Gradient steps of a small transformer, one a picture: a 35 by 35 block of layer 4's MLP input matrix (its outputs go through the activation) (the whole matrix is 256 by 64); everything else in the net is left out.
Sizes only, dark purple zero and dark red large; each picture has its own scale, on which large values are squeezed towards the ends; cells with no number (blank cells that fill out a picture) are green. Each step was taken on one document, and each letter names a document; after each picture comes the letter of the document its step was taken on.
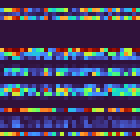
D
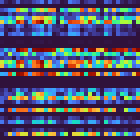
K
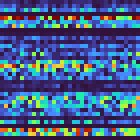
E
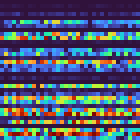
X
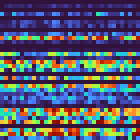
X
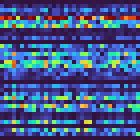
E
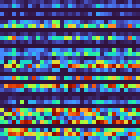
X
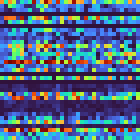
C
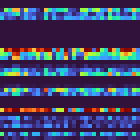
D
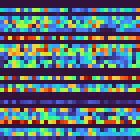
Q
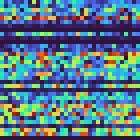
E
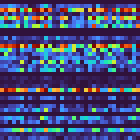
Q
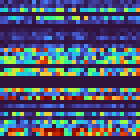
C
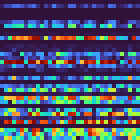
X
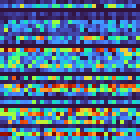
X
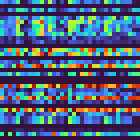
K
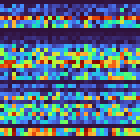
E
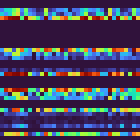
D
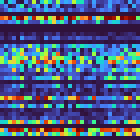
C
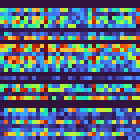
Q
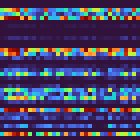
D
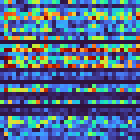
Q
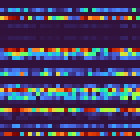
D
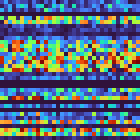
C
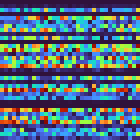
Q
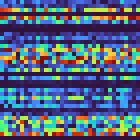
C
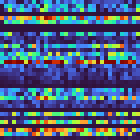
C
